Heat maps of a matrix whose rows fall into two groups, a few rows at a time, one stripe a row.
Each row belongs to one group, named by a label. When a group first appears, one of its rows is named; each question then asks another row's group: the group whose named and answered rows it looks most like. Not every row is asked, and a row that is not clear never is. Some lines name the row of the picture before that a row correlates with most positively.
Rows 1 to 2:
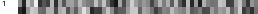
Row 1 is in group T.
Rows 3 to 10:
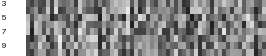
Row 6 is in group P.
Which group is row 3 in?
P
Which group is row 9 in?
T
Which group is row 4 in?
P
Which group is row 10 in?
T
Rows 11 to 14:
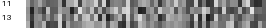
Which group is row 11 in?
T
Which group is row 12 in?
P
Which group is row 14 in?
T
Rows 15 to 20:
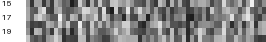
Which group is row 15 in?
P
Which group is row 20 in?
P
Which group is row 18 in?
P
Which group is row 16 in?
T
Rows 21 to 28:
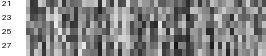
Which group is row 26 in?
P
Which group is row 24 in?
P
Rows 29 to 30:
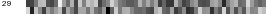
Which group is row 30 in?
P
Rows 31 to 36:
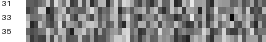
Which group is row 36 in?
P
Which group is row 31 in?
P
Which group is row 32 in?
T
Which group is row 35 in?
P
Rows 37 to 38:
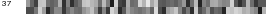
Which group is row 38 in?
T
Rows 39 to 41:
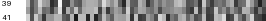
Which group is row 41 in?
P
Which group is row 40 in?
T
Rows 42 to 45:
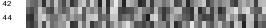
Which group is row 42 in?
P
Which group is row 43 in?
T
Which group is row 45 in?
P
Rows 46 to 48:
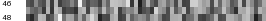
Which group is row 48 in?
T
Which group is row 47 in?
P
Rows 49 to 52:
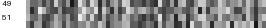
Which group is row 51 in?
P
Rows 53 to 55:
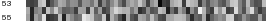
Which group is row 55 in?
T
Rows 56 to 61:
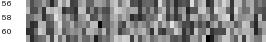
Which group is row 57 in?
P
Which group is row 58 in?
P
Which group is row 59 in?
T
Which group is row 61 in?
P
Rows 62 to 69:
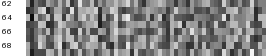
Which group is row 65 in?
T
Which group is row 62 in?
P
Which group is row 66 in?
P
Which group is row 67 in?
T
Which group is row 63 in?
T
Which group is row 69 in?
P
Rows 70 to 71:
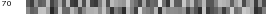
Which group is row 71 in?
T
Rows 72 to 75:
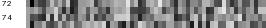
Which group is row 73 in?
P
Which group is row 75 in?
T
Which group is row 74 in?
P
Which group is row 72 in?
P
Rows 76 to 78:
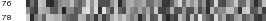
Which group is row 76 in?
T
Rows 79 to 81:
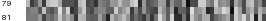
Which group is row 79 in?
P
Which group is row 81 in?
P
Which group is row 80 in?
P
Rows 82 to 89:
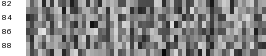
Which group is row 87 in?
P
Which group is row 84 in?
T
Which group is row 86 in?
T
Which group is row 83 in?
P
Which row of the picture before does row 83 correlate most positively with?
81
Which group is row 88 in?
P
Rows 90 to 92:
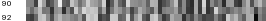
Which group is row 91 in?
T
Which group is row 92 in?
T
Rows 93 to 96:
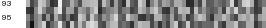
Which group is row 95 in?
P
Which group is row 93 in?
T
